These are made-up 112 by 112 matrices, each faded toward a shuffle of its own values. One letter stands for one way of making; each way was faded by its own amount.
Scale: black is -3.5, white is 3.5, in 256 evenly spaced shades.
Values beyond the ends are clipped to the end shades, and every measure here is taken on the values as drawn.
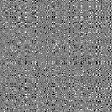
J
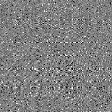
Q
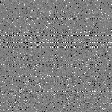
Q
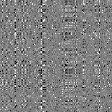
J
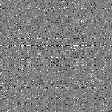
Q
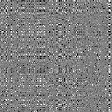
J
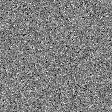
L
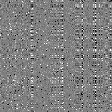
J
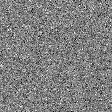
L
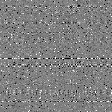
Q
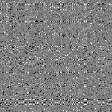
Q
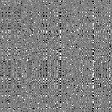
J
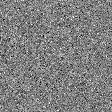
L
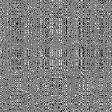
J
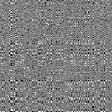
J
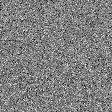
L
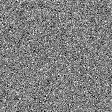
L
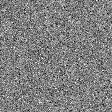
L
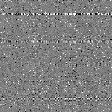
Q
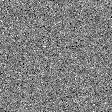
L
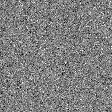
L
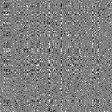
J
